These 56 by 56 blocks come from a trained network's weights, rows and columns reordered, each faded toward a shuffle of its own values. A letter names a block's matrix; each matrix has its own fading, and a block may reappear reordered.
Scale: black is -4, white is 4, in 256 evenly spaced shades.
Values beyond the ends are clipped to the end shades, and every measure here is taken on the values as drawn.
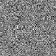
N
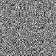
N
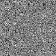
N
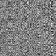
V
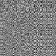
V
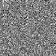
N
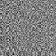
V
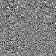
N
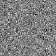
N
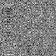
N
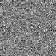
N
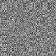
V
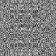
V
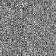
N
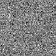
N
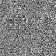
N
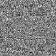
N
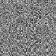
V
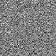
N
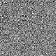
N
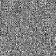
N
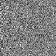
N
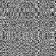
V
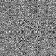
N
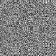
V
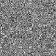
N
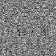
N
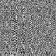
V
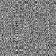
V
